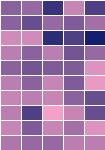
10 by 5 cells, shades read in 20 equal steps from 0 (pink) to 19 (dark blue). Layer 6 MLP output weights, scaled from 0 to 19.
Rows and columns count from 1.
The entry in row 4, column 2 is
9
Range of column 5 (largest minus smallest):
18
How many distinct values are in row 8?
5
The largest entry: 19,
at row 3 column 5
